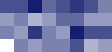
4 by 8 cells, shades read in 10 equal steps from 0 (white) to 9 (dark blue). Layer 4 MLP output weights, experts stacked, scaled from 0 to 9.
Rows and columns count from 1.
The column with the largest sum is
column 6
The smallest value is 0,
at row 4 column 1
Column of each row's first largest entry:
3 5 6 6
